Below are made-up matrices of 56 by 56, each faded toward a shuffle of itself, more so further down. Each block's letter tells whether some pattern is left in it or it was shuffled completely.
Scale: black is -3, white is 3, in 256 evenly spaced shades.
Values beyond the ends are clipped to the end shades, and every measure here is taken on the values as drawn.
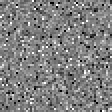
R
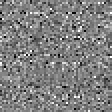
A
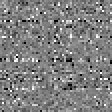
A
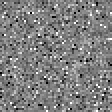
R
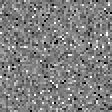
R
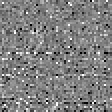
A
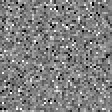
R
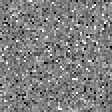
R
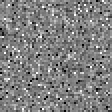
R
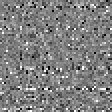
A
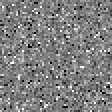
R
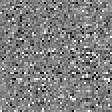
A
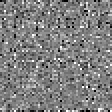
A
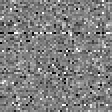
A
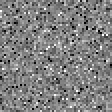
R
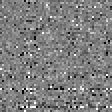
A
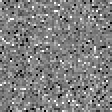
R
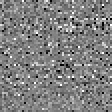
A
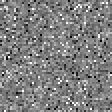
R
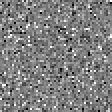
R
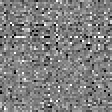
A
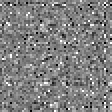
A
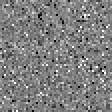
R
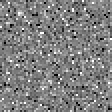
R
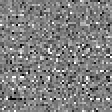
A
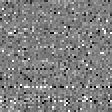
A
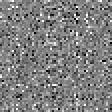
A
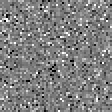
R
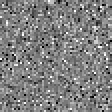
R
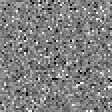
R
